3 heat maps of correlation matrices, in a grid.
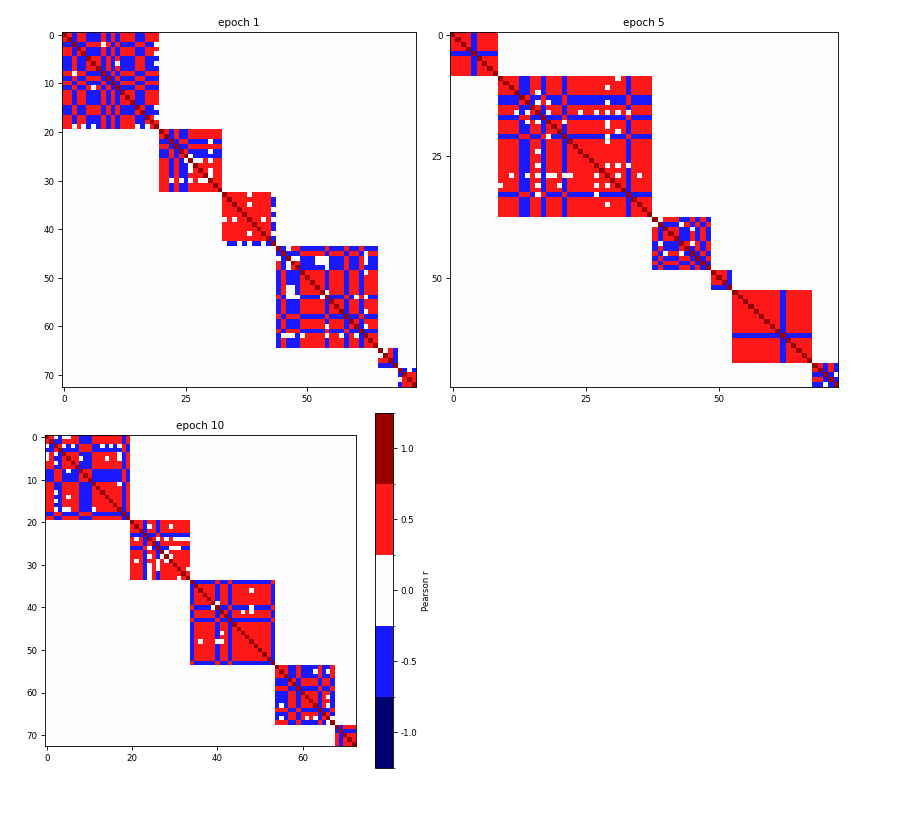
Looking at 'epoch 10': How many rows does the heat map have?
73
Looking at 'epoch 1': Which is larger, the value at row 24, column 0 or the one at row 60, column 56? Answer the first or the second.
the second
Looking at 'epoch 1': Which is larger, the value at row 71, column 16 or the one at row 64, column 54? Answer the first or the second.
the first
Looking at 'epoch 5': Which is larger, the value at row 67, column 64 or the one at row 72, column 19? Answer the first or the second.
the first
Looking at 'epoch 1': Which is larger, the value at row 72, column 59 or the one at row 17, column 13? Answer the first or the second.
the second
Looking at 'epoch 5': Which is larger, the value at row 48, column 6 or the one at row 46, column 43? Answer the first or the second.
the second
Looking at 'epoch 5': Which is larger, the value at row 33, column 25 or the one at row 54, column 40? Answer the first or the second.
the second
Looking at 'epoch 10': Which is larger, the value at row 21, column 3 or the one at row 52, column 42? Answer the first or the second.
the second
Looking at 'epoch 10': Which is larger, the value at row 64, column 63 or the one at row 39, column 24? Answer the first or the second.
the second
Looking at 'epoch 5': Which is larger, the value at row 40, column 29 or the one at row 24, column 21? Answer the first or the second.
the first
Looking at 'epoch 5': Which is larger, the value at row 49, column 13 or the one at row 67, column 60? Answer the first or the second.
the second
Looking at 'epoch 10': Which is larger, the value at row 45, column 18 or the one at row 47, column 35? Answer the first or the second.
the second
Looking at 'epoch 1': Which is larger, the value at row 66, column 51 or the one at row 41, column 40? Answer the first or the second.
the second
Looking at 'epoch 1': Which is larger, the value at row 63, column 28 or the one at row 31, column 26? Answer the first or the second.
the second
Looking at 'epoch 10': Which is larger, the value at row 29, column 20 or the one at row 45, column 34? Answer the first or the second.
the first
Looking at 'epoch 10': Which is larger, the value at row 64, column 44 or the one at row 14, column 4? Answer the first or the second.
the second
